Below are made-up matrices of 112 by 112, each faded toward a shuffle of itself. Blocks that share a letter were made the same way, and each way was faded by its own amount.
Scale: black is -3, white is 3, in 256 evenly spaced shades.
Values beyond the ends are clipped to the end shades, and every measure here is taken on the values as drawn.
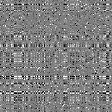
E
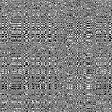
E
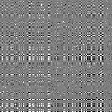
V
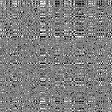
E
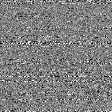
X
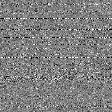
X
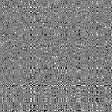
E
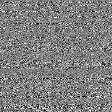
X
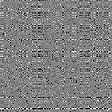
E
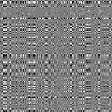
V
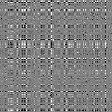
V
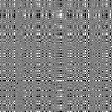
V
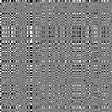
V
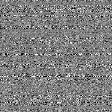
X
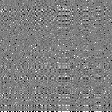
E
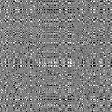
E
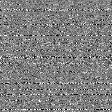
X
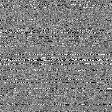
X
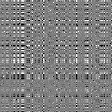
V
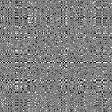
E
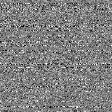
X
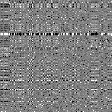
E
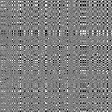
V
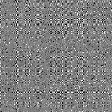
E
